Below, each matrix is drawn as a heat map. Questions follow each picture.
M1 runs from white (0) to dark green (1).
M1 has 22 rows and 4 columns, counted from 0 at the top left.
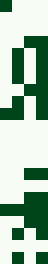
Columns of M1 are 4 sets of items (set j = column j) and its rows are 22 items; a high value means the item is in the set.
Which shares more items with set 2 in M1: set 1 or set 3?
set 3
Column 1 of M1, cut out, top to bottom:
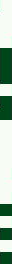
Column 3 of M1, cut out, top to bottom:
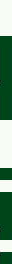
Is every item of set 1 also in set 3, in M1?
yes
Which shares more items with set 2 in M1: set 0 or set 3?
set 3
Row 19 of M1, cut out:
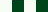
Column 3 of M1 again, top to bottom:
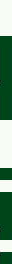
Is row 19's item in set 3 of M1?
yes
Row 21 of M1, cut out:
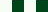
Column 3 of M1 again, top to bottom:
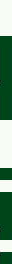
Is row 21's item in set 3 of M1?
yes
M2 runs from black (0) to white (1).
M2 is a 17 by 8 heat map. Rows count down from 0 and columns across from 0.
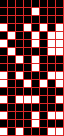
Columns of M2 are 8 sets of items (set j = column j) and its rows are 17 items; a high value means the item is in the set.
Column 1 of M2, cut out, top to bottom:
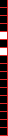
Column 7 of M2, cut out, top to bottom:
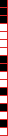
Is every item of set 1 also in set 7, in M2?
yes
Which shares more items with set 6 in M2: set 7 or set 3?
set 7
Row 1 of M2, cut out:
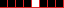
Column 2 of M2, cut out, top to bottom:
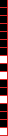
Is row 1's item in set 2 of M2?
no
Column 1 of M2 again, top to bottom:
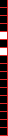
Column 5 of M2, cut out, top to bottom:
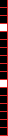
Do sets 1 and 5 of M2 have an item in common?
no
